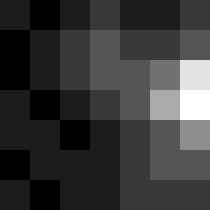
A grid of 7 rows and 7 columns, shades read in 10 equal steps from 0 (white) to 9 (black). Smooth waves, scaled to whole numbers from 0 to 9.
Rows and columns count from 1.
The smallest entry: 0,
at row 4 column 7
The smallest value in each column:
8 8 7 6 6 3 0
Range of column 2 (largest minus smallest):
1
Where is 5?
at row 3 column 6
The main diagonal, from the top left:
8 8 7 7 7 6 7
